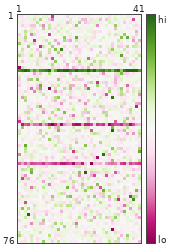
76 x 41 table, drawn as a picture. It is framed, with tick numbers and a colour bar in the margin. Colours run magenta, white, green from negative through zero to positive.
Rows 19, 37 and 50 differ from the rows beside them. A few values lie far out on both sides of the bulk. Overall the values sit about 50% of the way up the scale.
